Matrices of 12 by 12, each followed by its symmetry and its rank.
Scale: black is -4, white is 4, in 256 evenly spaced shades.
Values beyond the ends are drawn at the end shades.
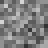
symmetric, full rank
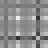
symmetric, rank one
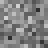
symmetric, full rank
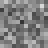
neither, full rank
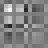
symmetric, rank one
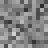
neither, full rank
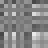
symmetric, rank one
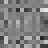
neither, rank two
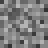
symmetric, full rank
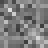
symmetric, full rank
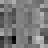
neither, rank two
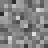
symmetric, full rank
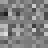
neither, rank two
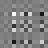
symmetric, rank one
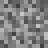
neither, full rank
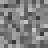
neither, full rank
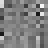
neither, rank two
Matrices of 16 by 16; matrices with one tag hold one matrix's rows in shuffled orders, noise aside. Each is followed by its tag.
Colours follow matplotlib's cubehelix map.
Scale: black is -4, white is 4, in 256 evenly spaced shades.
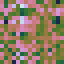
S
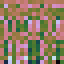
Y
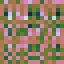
Y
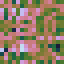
S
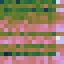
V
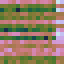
V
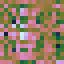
S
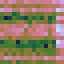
V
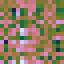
S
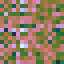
S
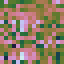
S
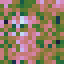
S
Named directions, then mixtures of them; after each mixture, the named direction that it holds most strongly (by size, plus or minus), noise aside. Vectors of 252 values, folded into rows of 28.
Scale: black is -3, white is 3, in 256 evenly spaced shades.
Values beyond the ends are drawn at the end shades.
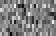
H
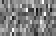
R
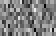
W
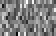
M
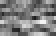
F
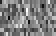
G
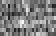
G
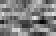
F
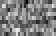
M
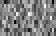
W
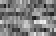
F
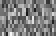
H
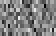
W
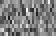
G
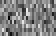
H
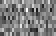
G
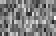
H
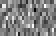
M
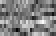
F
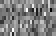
R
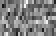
M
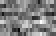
F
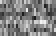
F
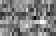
F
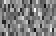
W
